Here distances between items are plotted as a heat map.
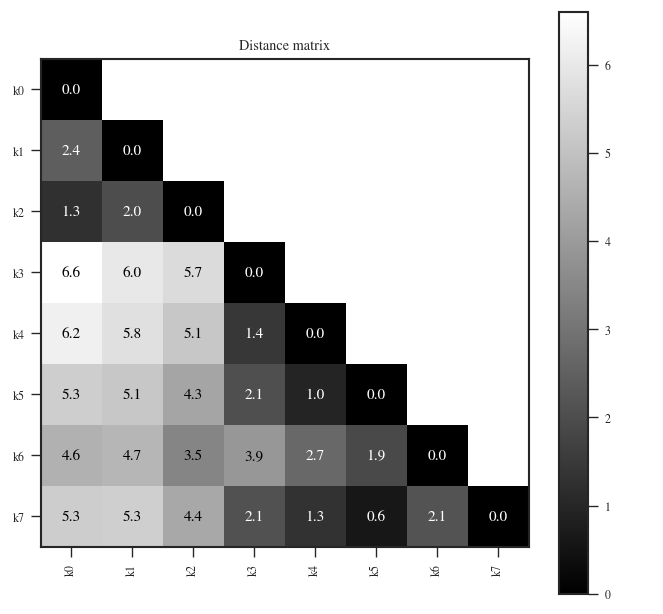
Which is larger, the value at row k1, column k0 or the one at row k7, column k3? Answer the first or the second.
the first
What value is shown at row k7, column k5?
0.6
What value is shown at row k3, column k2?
5.7
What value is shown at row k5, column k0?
5.3
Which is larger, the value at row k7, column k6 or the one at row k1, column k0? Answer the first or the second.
the second
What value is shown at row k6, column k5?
1.9
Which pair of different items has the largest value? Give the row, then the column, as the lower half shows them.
k3, k0
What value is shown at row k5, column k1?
5.1
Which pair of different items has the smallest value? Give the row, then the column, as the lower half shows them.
k7, k5
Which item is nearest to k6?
k5
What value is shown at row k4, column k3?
1.4
